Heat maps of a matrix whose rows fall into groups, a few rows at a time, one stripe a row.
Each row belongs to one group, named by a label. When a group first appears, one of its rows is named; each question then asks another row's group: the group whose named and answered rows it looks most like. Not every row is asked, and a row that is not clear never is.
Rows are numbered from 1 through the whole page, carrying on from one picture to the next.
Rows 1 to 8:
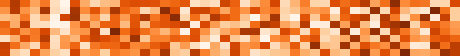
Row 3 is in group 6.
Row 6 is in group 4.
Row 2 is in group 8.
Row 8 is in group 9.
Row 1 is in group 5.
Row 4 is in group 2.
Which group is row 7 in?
8
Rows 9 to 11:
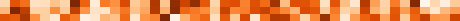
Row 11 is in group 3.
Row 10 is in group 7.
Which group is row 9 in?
7
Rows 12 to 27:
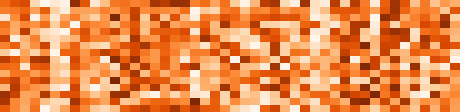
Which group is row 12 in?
2
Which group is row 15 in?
4
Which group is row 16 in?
2
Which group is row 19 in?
6
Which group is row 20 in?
8
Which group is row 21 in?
5
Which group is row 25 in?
8
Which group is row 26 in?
9
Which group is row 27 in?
2
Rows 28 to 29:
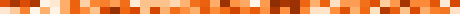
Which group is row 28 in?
3
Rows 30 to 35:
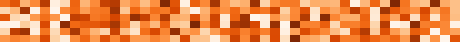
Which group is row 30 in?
8
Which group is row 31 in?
6
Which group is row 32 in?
9
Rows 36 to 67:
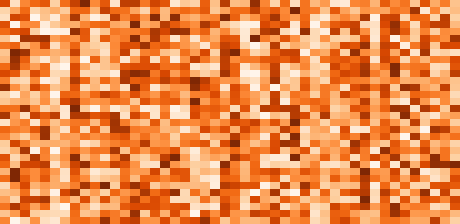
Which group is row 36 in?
4
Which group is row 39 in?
2
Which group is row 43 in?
3
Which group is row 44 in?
3
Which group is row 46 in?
5
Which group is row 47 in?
2
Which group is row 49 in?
6
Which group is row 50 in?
6
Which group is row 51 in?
3
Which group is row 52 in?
9
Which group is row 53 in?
7
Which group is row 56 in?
3
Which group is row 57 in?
6
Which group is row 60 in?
7
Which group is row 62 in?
4
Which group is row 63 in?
6
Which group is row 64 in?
4
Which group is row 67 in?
2
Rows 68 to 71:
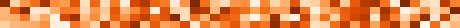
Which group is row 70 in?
6
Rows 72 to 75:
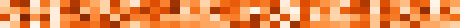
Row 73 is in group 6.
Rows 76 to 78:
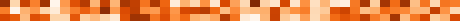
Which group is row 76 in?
4
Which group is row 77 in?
2
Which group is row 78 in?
5
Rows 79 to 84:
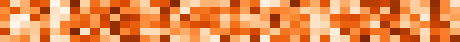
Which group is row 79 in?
8
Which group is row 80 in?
8
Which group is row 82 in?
2
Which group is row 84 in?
4
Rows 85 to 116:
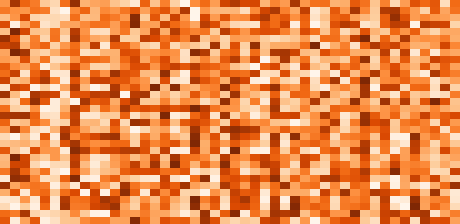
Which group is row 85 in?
3
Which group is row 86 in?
2
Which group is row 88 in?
2
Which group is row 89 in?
7
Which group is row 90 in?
9
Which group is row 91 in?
8
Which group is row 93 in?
4
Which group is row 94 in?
2
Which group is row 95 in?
8
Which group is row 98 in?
9
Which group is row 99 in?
4
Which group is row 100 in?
2
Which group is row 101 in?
3
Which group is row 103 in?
3
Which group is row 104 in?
6
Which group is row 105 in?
6
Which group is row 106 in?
9
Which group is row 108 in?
7
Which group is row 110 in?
3
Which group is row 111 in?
4
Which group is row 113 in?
6
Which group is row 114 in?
6
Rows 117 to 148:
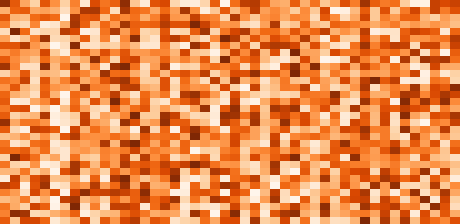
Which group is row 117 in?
8
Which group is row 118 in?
4
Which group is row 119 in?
9
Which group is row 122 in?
4
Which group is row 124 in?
5
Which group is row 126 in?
8
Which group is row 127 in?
7
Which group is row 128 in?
8
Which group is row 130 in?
9
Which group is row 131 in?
9
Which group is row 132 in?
3
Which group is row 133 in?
4
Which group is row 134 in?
4
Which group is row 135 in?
9
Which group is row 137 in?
5
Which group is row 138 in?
5
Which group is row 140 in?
2
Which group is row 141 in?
6
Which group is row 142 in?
8
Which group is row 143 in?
8
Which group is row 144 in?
9
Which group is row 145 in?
6
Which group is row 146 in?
8
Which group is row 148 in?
4
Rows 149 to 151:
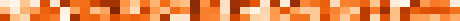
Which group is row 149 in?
6
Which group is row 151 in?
9
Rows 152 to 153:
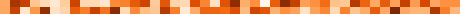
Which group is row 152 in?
3
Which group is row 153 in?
8
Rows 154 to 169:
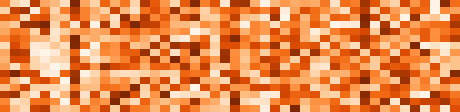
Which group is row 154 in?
9
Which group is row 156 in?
5
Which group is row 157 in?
4
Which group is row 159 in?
3
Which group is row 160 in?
7
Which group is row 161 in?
3
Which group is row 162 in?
7
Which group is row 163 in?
2
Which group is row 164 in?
3
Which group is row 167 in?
8
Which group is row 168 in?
9
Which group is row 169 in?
5
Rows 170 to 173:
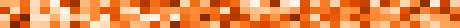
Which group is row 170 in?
6
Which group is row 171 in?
9
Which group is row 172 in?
3
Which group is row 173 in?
7
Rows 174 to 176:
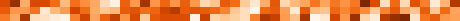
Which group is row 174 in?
5
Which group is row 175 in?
2
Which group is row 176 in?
2
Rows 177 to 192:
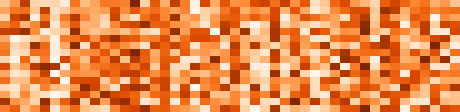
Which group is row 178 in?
5
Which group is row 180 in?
5
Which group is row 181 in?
3
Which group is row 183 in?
8
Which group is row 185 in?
6
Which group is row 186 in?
9
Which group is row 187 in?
5
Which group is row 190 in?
2
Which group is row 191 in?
8
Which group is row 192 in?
5
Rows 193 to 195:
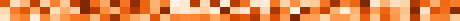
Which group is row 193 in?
9
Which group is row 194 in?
4
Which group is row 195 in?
7
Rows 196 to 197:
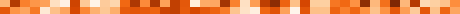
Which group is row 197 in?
2
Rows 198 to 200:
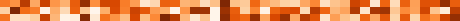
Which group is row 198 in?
4
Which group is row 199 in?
3
